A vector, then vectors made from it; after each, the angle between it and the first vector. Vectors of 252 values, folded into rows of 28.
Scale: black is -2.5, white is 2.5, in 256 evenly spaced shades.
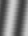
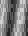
nearly opposite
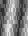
nearly parallel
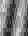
nearly opposite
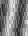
nearly parallel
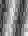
nearly parallel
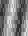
nearly parallel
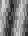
nearly opposite
